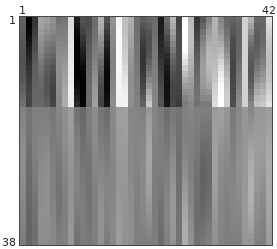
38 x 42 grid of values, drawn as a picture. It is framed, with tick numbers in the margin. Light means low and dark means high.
A horizontal seam about 40% of the way down splits the table, and the bottom part is calmer. The top left is the ninth with the highest average. The distribution is heavy-tailed on both sides. The halves do not mirror each other. Streaks run downward.
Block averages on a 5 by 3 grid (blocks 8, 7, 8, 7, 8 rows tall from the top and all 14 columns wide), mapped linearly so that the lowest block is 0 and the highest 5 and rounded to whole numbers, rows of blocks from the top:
532 | 540 | 322 | 322 | 322
